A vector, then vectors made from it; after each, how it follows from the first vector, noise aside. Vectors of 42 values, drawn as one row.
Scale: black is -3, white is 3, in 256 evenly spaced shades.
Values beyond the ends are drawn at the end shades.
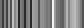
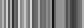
negated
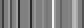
partly zeroed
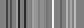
partly zeroed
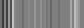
partly zeroed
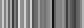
negated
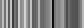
negated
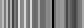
negated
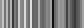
negated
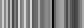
negated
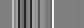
partly zeroed
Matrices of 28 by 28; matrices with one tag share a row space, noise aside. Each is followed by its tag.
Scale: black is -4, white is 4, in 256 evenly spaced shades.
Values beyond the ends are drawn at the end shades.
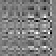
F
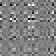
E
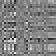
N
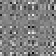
E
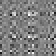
E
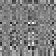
E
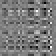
F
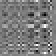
F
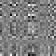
E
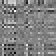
N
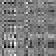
N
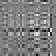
F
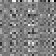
E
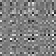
E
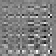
F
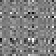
E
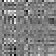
N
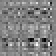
F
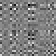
E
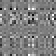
E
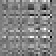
F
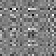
E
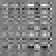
F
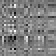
N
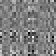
E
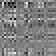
N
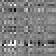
N
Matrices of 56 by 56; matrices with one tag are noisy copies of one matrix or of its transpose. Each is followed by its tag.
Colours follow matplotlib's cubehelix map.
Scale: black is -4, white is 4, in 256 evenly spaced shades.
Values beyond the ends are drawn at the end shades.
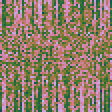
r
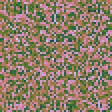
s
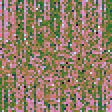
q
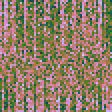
q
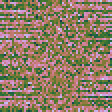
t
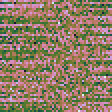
q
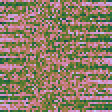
r
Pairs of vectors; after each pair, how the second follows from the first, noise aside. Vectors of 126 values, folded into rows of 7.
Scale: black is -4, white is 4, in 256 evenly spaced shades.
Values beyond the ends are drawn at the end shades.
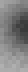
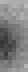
reversed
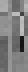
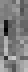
reversed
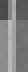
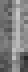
reversed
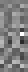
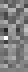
reversed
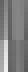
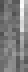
reversed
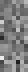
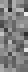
reversed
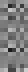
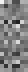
reversed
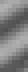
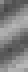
reversed
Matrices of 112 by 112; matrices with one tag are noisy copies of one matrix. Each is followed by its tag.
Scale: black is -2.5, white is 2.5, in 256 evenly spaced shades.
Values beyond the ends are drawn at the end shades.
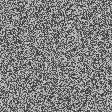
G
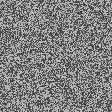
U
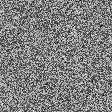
G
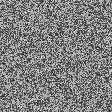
U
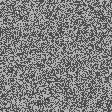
U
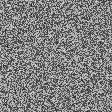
G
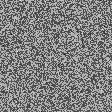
G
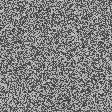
G
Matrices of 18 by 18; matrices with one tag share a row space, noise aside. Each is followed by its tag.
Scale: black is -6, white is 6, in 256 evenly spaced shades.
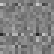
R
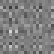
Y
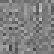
Y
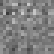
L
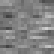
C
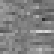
C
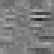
C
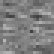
C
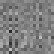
Y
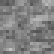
C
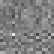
R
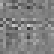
L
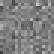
R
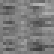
C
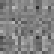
R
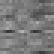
C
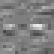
C
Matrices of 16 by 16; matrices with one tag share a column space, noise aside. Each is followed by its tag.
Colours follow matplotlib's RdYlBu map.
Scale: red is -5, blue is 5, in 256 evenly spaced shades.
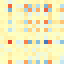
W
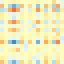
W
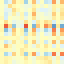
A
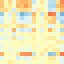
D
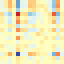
D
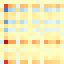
W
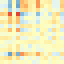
D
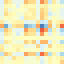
A
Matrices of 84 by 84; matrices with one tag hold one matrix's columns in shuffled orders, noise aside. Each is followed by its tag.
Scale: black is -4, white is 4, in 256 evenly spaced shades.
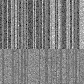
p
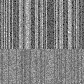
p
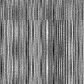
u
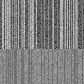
p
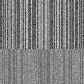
p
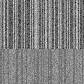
p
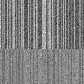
p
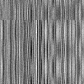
u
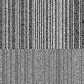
p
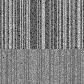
p
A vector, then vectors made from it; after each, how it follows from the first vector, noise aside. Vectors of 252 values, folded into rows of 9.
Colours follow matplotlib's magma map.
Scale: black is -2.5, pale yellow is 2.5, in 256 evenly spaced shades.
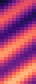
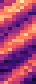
reversed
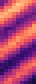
reversed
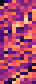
sign-scrambled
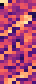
sign-scrambled
